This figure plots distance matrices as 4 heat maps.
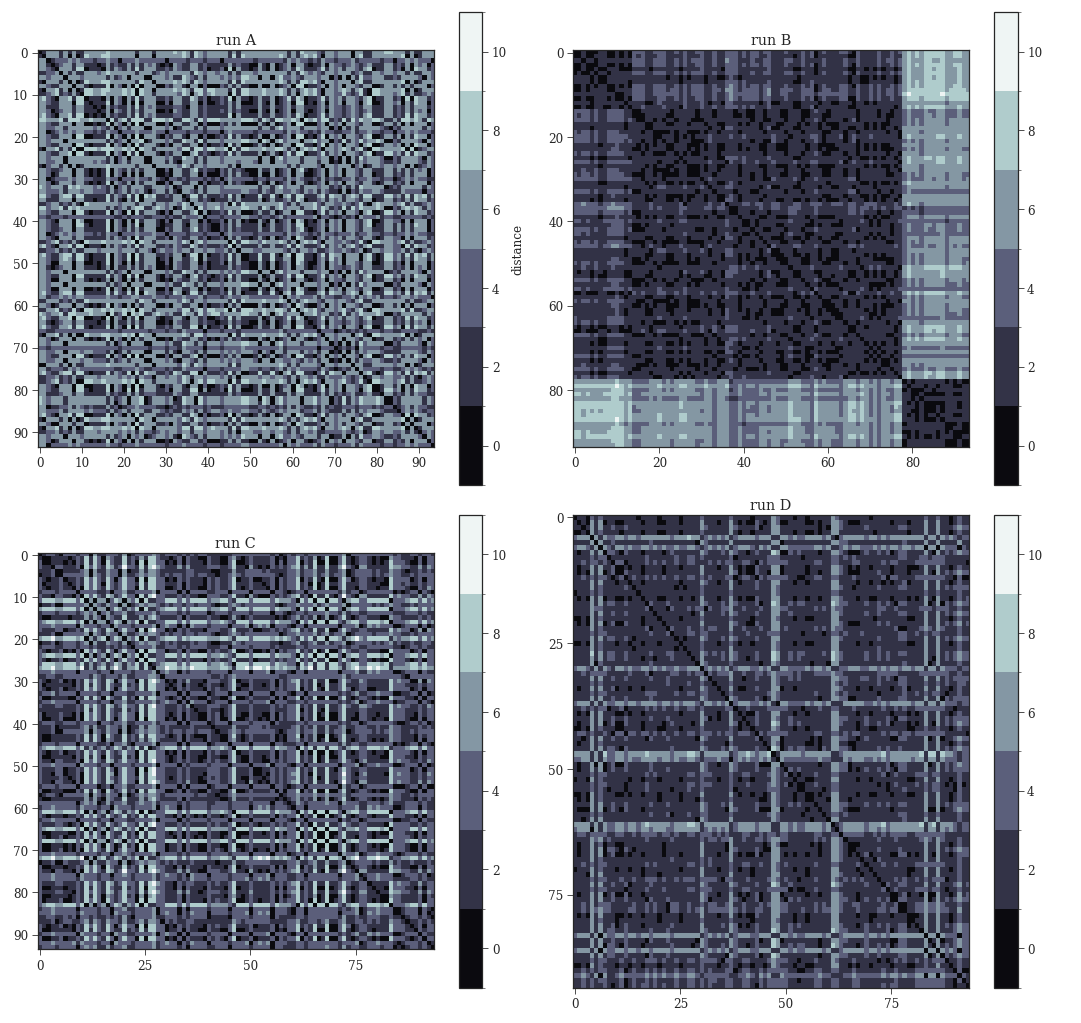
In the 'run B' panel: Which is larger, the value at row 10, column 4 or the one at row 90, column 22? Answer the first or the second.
the second
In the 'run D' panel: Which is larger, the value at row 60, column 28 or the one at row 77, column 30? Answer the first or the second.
the second
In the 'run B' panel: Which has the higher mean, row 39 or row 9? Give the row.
9
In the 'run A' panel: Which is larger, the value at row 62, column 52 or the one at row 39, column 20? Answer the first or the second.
the second
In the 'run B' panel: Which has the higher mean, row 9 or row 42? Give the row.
9
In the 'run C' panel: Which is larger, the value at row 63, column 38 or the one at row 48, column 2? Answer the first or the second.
the first
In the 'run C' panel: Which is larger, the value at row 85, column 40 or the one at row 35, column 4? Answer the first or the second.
the second
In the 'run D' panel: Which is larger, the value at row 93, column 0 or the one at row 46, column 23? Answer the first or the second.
the second
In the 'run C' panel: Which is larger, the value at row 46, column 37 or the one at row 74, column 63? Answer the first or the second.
the first
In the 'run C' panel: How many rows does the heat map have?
94
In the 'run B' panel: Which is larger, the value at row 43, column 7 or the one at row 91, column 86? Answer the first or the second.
the first
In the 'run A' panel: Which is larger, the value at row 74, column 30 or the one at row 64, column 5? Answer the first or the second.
the first
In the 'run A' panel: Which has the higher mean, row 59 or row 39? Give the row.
59
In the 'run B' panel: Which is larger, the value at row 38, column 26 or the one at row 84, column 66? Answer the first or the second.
the second
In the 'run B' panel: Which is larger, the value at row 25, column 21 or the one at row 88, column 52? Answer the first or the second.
the second
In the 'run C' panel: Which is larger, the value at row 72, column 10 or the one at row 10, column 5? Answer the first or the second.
the first
